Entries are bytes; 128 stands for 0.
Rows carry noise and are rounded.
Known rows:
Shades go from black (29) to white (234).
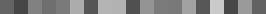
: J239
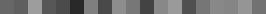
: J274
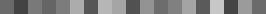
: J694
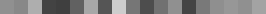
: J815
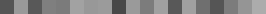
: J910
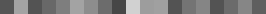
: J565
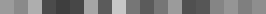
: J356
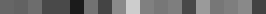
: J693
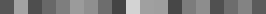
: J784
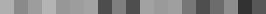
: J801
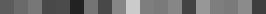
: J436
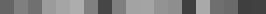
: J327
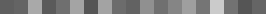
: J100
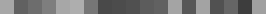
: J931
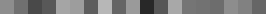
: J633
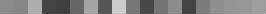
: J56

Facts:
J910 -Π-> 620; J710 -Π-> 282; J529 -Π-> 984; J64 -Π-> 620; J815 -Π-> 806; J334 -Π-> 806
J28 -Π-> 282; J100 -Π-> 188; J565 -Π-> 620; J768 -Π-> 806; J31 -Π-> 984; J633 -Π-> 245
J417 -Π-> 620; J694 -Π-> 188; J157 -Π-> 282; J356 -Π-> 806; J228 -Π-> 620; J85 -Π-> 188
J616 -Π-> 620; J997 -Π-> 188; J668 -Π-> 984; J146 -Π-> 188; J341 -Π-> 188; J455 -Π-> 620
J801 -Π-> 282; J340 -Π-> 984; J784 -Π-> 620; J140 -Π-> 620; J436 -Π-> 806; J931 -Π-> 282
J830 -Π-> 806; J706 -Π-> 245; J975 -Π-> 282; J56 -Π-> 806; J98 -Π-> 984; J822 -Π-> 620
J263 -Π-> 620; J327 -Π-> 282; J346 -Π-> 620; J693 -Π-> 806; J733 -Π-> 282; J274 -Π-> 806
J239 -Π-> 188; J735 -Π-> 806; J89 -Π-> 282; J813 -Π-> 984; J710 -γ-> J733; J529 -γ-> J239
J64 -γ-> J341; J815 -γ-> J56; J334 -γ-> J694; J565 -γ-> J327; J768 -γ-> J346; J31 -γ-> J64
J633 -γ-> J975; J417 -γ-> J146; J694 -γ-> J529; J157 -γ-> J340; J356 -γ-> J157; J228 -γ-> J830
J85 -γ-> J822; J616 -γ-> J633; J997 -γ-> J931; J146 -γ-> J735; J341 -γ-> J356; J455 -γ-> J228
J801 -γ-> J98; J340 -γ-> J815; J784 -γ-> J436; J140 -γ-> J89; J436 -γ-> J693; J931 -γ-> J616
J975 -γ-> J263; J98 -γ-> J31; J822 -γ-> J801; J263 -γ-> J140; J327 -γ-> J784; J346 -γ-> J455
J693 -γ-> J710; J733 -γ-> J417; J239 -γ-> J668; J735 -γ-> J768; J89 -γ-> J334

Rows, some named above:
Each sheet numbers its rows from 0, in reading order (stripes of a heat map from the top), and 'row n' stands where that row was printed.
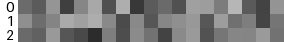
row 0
J997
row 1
J28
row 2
J274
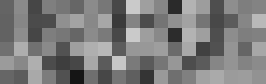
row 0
J417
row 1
J616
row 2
J417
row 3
J64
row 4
J356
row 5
J830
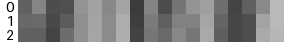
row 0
J616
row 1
J263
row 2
J140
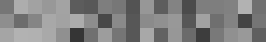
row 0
J813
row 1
J28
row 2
J98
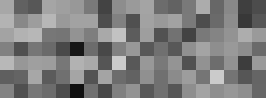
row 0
J733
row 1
J801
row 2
J340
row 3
J735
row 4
J157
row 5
J100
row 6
J735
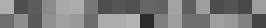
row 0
J975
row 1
J706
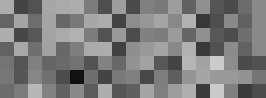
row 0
J89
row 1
J822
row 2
J89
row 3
J822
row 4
J146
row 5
J768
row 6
J85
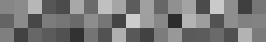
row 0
J341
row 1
J417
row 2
J334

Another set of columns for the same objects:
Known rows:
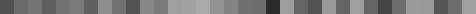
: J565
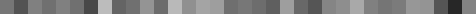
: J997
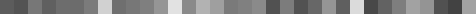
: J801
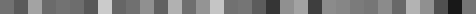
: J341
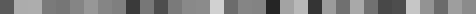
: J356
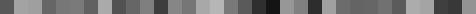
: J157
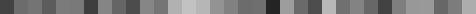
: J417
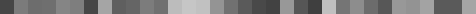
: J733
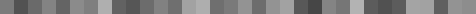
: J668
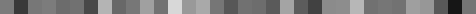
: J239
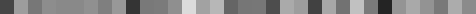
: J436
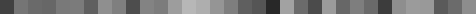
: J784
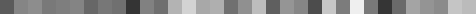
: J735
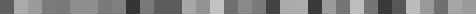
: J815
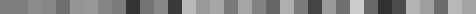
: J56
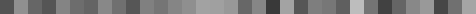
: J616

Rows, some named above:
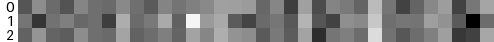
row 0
J616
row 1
J694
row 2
J975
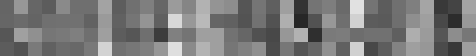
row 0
J975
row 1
J89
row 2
J340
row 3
J801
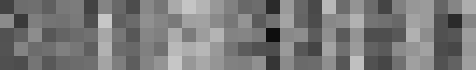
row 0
J417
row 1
J100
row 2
J64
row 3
J327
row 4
J822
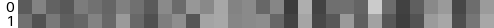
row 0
J263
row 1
J910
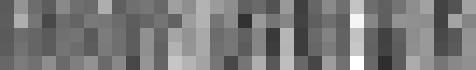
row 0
J931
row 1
J633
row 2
J140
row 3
J140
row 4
J334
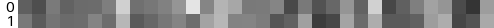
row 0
J801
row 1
J28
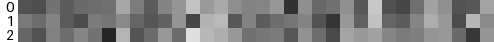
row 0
J822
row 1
J706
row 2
J146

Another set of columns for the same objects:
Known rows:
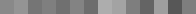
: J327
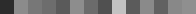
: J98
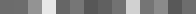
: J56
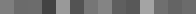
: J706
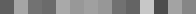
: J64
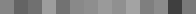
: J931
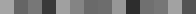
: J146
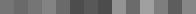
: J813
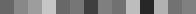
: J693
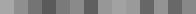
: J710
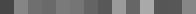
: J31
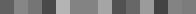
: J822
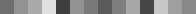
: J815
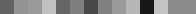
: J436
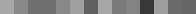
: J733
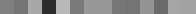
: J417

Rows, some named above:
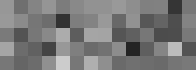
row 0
J931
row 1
J89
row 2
J263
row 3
J146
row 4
J616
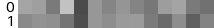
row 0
J157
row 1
J28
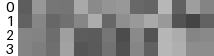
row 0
J64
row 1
J801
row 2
J340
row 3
J340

